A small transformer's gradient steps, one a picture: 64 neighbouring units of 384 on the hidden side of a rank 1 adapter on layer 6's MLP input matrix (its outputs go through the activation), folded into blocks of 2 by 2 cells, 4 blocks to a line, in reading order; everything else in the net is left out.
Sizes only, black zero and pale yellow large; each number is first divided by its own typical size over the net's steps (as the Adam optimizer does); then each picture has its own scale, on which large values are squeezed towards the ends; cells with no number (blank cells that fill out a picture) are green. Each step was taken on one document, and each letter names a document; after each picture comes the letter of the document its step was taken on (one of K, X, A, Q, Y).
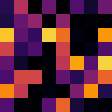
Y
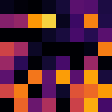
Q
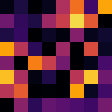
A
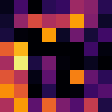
Q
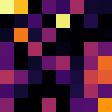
Y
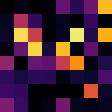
Y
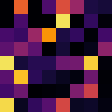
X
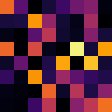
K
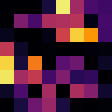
A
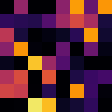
A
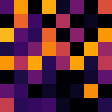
Y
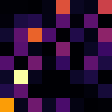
X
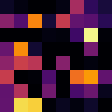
A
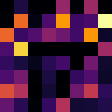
A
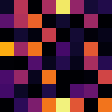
Y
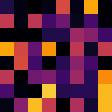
K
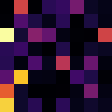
X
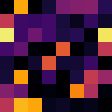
X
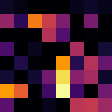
K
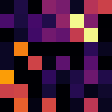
Q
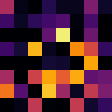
K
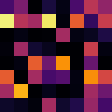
Q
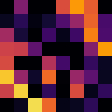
A
